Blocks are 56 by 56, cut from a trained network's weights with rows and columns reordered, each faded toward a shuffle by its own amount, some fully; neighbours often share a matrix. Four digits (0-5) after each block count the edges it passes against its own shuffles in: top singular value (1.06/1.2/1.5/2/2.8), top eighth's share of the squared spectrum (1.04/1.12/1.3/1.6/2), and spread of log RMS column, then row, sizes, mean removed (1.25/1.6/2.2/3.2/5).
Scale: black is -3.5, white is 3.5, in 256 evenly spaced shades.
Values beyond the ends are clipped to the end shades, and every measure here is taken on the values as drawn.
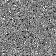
0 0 0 0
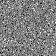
1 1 0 0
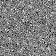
0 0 0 0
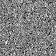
0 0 0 0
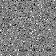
2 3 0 1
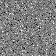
0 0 0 0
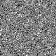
2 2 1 0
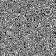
3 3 1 1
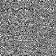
3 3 1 2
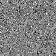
2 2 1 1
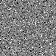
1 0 0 0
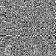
4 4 1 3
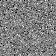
1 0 0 0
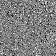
2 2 0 0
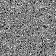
1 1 0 1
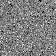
1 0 0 0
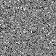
2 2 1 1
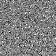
2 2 0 0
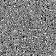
2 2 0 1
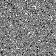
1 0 0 0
